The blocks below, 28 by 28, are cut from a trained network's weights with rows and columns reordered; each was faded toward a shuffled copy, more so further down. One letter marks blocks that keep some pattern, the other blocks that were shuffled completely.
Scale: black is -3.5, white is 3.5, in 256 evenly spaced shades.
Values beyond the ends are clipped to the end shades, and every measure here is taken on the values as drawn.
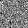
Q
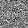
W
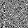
Q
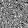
W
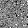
Q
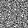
W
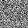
Q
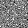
W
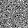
W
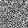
W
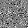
Q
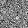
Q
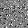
Q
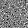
W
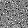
W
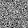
W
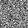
W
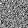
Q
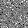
W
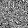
W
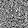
W
